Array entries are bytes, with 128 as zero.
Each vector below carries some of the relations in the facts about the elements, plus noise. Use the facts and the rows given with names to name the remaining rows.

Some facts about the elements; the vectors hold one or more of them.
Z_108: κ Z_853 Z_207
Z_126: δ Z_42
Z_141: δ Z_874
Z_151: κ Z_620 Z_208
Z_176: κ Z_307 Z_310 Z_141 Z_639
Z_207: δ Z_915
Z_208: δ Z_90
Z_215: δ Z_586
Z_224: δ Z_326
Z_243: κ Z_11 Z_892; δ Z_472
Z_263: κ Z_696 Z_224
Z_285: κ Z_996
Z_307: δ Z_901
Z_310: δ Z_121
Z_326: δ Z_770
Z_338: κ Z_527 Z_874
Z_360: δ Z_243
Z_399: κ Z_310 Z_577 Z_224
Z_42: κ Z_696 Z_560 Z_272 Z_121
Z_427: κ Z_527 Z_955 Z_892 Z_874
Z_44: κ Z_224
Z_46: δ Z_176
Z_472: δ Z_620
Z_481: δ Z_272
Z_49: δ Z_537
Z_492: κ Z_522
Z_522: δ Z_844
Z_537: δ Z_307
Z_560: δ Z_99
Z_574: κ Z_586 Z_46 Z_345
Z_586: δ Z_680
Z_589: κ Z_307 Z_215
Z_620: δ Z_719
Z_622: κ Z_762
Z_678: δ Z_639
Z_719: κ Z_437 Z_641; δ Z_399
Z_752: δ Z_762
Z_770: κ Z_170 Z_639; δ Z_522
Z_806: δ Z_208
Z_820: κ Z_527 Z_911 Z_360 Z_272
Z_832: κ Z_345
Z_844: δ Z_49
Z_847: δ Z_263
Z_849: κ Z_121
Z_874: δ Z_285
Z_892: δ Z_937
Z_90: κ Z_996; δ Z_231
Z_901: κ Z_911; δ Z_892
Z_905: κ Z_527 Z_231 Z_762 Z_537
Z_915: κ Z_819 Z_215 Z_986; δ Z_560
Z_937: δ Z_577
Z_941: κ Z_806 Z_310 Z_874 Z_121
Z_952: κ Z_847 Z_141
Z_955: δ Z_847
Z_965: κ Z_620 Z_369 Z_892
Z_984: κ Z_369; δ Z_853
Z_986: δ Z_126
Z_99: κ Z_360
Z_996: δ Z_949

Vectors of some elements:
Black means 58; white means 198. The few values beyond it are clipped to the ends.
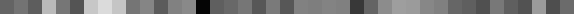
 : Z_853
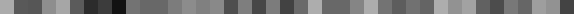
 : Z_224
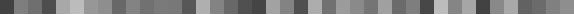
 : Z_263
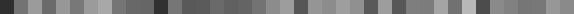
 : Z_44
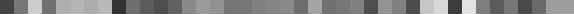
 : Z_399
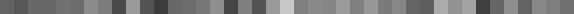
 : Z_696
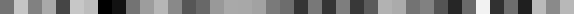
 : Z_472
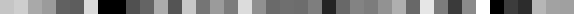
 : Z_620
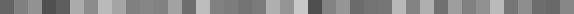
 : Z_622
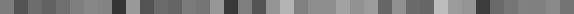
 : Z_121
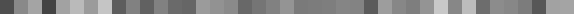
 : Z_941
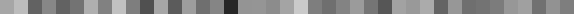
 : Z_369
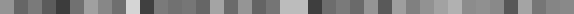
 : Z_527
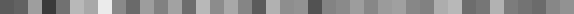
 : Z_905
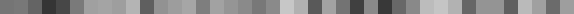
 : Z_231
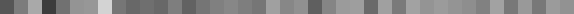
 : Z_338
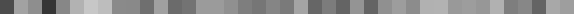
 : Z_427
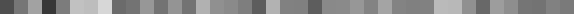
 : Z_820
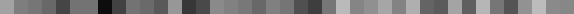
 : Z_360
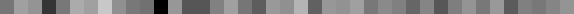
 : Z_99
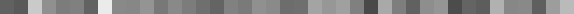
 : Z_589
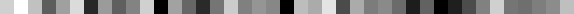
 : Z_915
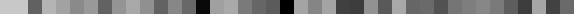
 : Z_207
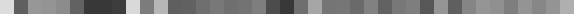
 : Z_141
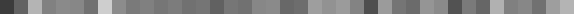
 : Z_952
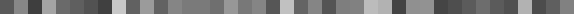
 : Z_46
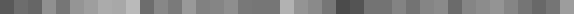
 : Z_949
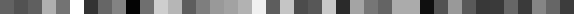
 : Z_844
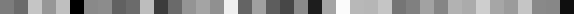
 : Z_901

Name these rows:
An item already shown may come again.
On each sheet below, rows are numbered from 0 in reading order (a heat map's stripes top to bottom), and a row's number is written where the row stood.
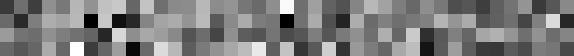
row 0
Z_832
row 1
Z_770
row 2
Z_126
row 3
Z_844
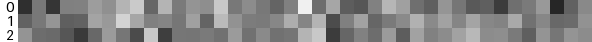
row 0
Z_832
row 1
Z_622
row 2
Z_527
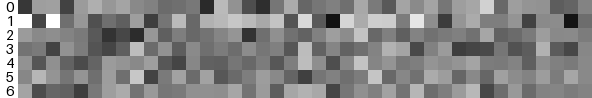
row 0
Z_42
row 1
Z_537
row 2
Z_310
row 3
Z_46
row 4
Z_911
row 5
Z_984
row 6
Z_762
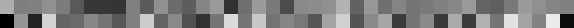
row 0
Z_310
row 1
Z_937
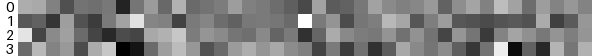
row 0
Z_955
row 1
Z_345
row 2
Z_215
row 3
Z_472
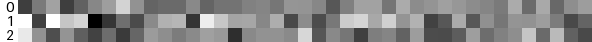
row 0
Z_338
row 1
Z_307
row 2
Z_996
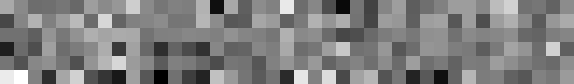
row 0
Z_285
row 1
Z_176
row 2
Z_949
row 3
Z_577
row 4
Z_680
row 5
Z_560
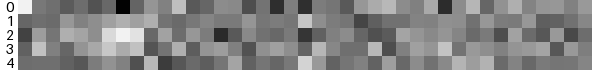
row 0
Z_874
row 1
Z_949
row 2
Z_108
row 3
Z_965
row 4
Z_272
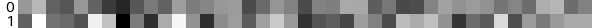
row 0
Z_806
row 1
Z_243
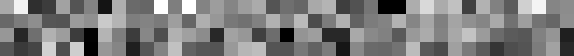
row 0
Z_208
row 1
Z_622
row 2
Z_326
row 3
Z_522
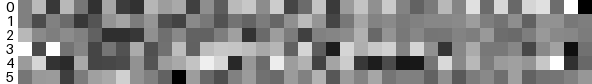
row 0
Z_892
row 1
Z_911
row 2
Z_310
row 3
Z_537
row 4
Z_90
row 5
Z_99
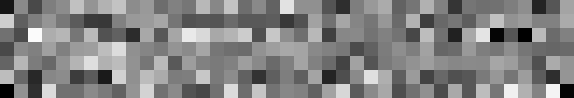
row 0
Z_574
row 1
Z_847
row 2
Z_719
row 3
Z_492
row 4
Z_151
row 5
Z_586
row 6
Z_937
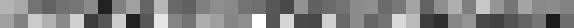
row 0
Z_955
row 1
Z_49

